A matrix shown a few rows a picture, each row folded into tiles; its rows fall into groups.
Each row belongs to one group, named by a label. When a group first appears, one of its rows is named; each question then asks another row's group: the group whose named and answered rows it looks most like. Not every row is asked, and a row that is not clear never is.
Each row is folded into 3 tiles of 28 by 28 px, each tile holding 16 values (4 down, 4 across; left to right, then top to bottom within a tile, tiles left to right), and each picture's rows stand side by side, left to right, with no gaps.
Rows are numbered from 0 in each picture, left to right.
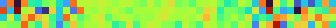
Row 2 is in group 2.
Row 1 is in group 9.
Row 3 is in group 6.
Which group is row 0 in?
6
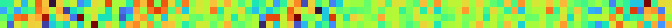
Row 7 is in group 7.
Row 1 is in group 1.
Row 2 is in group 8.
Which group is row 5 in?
8
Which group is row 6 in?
8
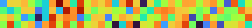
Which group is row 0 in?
1
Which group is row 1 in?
9
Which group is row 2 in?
9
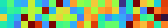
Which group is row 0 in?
7
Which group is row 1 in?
1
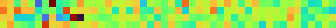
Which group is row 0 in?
1
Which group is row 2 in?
8
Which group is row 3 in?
2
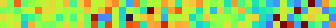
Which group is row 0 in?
8
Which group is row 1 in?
1
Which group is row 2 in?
9
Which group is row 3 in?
7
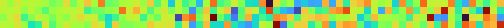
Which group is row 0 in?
9
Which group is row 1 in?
8
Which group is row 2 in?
2
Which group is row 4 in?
9
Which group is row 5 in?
1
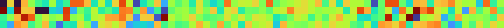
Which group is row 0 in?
6
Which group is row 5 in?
9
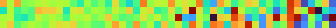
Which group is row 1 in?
7
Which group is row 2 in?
1
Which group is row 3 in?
2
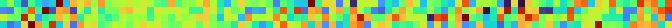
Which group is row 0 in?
7
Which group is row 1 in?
8
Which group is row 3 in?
7
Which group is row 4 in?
6
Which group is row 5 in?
2
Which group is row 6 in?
6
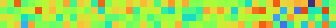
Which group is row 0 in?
8
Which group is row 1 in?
8
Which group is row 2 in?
8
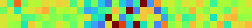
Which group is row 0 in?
8
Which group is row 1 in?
7
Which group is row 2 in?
1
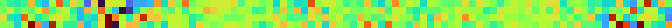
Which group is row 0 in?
7
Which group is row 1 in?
6
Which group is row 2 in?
8
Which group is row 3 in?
7
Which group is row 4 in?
7
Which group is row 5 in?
2
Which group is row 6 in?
9
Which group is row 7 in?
7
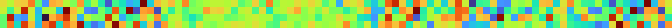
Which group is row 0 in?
1
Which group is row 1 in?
7
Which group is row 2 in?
8
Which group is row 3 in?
8
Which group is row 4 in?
1
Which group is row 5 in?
2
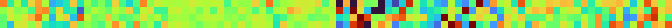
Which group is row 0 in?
2
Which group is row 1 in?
7
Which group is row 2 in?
9
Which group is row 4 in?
6
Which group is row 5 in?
7
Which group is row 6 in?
8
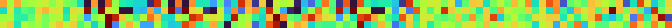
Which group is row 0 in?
8
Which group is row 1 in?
6
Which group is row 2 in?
6
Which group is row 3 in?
6
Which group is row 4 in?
6
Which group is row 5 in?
1
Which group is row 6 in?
9
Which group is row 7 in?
1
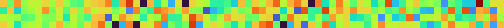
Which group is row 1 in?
9
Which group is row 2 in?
6
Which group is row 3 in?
9
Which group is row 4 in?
1
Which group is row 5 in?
7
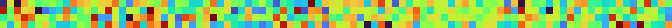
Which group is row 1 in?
1
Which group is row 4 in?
9
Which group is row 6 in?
6
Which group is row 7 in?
7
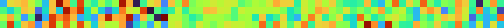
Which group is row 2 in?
8
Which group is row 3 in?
1
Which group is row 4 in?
7
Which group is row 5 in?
2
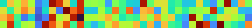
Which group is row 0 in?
1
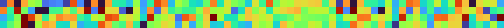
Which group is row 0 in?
6
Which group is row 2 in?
2
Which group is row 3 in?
8
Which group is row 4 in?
6
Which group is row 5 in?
2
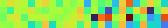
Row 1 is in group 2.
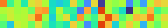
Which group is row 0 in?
2
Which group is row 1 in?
6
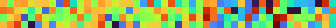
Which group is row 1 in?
9
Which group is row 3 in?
6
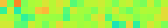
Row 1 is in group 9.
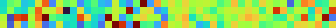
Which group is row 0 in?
2
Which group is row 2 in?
9
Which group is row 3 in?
1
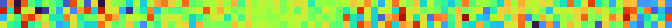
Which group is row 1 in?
6
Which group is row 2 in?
8
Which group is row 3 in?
9
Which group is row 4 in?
1
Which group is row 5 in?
2
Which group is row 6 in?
9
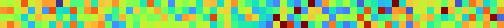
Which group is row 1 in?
9
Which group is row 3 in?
7
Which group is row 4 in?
7
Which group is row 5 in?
1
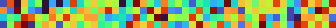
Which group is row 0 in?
6
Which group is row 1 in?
1
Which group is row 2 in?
7
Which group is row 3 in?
1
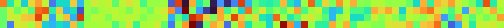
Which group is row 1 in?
9
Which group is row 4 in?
8
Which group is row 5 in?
9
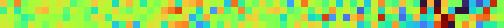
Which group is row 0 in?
8
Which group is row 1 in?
9
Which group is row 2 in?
9
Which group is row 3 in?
1
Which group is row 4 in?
2
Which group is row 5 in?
6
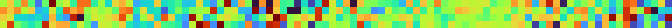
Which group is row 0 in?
1
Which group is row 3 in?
6
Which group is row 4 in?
6
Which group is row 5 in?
8
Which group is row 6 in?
9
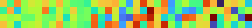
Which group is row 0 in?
8
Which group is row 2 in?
2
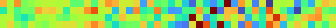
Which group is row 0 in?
8
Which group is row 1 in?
9
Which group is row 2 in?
7
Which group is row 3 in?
6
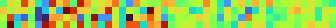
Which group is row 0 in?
1
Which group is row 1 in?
1
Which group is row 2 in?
2
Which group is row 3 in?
8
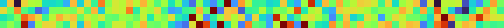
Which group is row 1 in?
8
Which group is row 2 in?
7
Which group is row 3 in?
7
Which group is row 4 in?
1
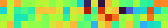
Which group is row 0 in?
8
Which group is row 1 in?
6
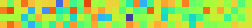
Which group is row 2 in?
8
